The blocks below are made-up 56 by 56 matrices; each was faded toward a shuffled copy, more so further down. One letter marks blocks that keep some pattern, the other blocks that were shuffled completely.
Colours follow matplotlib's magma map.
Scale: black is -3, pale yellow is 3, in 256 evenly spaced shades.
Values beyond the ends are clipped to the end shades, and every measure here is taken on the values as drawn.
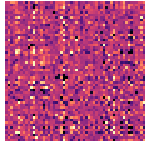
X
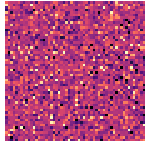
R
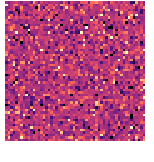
R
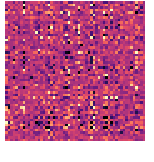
X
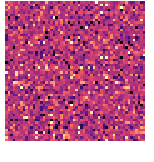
R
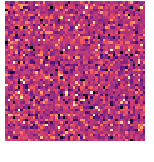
R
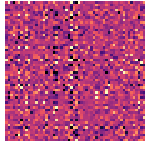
X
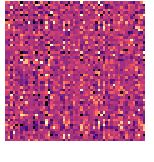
X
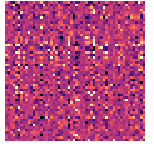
X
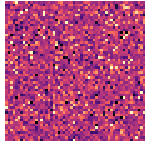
R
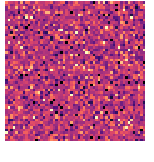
R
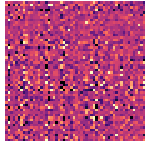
X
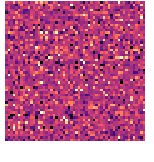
R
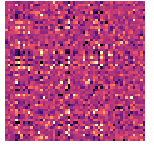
X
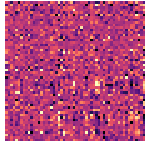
X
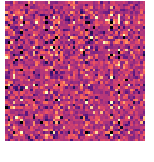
X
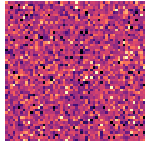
R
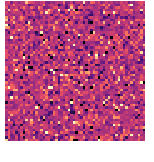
R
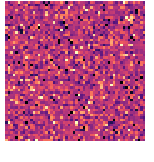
R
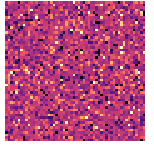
R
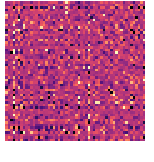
X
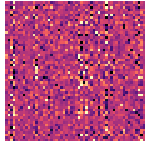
X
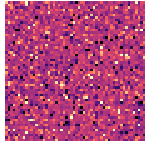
R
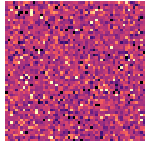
R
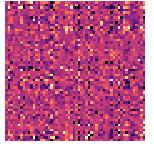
X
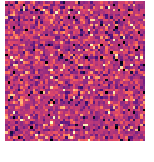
R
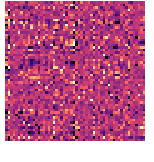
X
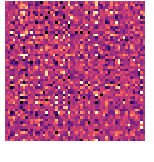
X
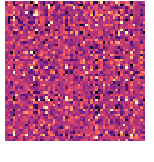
X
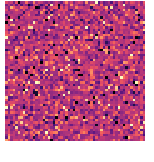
R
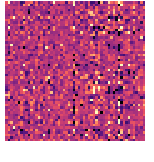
X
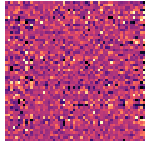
X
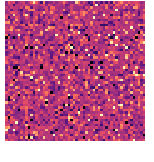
R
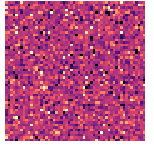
R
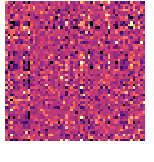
X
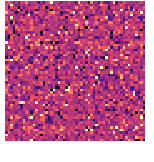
R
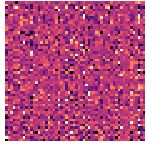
X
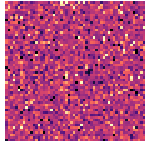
R
